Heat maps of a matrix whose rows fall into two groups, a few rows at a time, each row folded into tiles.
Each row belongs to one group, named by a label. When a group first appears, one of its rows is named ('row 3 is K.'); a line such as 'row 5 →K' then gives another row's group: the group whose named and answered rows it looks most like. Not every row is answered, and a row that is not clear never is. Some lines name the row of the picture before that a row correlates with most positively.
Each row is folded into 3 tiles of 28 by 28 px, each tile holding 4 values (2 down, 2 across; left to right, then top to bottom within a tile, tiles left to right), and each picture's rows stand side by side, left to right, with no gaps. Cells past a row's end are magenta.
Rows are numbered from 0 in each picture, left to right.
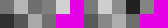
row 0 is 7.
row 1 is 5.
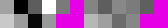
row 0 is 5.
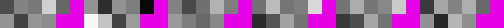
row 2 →5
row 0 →5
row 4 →7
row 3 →7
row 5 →5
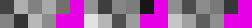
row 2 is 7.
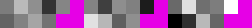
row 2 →7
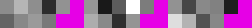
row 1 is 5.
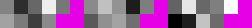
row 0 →5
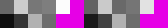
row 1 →7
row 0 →7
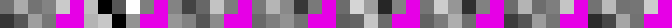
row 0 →7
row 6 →7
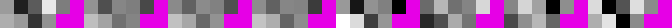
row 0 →5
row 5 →7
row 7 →5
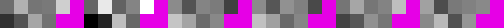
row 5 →5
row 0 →7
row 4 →7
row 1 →7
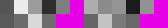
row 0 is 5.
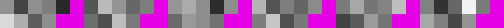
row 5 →5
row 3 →5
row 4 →7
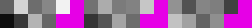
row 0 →7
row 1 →7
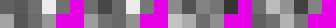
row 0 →5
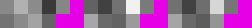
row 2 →5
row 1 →5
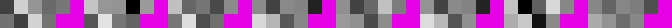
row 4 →5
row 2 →5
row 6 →5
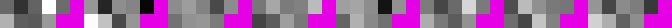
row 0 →5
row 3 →7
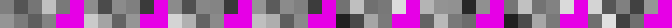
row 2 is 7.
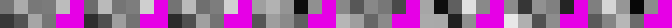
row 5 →5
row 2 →7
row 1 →7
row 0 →7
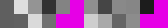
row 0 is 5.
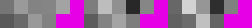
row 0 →7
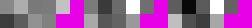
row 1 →5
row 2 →5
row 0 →7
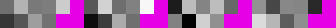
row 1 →7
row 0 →7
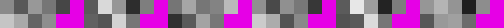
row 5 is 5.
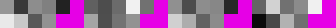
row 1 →5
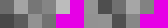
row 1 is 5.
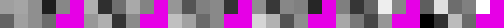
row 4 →5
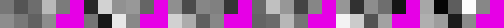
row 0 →5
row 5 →5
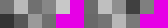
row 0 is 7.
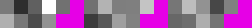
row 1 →7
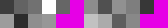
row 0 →5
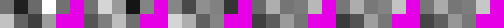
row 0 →5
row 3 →7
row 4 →7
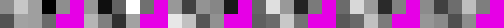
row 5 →5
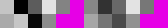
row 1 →5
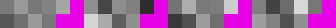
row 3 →5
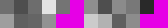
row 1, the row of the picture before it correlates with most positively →1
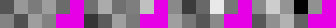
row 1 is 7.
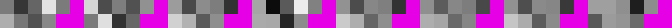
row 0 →5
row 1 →5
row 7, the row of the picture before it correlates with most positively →3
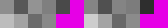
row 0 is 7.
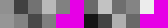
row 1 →7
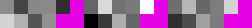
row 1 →7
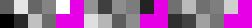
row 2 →7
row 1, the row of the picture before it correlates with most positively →0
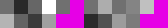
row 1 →7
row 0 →5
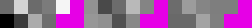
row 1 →5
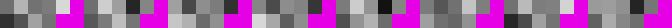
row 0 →7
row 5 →5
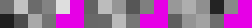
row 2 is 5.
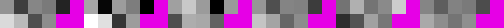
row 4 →7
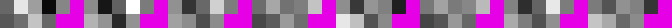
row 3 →7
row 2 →5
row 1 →5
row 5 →7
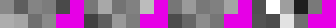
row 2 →7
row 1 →7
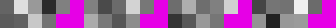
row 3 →5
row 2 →7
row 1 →5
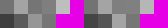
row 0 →7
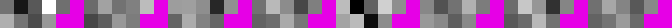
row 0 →5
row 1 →7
